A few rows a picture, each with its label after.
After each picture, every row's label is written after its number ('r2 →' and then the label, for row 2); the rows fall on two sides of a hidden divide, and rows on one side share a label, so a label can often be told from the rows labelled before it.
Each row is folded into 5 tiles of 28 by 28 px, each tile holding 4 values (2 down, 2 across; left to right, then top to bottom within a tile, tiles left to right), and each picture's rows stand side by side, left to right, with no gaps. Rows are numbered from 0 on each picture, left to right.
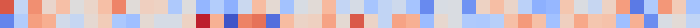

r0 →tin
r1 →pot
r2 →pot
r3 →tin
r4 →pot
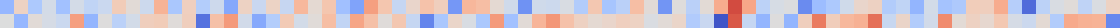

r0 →pot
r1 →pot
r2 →pot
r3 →pot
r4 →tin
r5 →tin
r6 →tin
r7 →tin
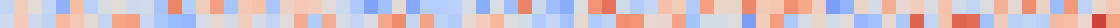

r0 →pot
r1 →tin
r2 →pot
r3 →pot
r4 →pot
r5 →pot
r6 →pot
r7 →pot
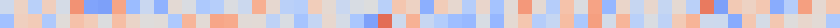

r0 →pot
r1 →pot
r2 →tin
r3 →tin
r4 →tin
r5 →pot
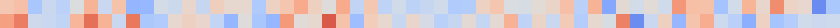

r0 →pot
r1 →tin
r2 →tin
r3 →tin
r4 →tin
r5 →tin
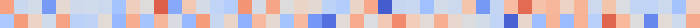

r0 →tin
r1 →pot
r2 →pot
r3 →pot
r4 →pot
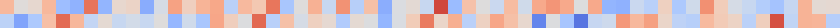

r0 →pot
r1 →pot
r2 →tin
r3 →pot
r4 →tin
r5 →pot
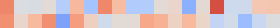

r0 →pot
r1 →tin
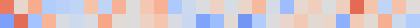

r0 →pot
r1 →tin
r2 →tin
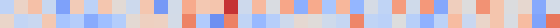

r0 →tin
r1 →tin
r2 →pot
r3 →tin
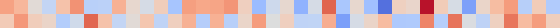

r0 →tin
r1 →pot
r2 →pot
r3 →tin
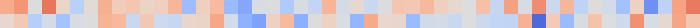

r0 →pot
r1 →tin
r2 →tin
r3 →tin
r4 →pot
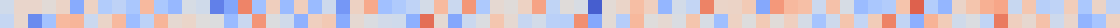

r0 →pot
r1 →pot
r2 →tin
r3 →pot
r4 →pot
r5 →tin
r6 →tin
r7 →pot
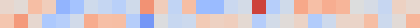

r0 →pot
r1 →pot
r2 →pot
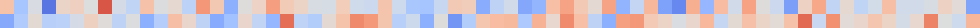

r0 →tin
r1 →tin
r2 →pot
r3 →pot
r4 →pot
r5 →pot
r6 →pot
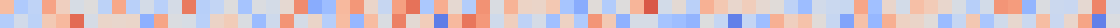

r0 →pot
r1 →pot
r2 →tin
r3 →tin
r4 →tin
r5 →pot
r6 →pot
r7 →tin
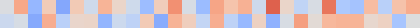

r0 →pot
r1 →tin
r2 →pot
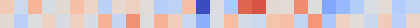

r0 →tin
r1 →pot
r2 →tin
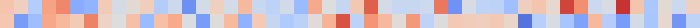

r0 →pot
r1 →tin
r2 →tin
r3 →pot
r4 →tin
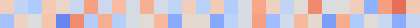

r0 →pot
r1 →pot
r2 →tin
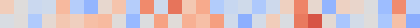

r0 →pot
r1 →pot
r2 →tin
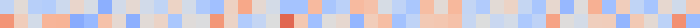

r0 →tin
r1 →pot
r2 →tin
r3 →tin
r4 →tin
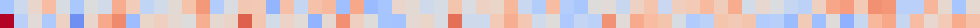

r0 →tin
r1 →pot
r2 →pot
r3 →tin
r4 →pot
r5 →tin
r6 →pot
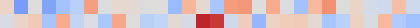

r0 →tin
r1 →pot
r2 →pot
